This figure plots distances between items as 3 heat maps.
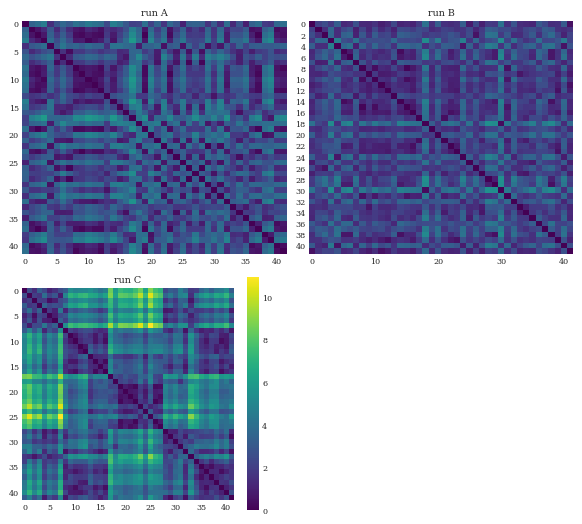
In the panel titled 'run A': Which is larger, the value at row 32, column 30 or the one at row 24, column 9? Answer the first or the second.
the second
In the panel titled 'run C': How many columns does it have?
42
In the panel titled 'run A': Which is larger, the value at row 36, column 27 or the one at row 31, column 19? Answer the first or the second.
the second
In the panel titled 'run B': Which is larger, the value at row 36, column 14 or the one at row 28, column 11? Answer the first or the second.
the first
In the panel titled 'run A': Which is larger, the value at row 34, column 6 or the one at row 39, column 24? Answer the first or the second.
the second
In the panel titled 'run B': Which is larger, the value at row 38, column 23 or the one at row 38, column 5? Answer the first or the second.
the first
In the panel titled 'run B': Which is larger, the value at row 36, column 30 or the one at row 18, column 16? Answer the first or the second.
the second
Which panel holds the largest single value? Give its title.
run C
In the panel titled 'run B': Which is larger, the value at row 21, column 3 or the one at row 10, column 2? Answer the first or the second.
the second
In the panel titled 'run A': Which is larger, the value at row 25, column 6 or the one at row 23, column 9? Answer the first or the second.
the first
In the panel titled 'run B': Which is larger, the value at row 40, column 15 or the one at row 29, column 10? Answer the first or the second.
the first
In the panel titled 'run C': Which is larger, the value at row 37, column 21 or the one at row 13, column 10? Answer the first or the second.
the first
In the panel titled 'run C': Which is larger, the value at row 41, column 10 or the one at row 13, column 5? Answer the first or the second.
the second
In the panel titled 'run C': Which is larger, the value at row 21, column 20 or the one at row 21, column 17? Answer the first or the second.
the second
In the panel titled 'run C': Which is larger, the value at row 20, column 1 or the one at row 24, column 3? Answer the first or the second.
the first
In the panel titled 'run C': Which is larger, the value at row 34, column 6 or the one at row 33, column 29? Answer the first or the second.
the second
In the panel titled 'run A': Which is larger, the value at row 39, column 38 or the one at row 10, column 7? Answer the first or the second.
the second
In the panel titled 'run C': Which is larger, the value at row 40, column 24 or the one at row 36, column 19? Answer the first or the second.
the second
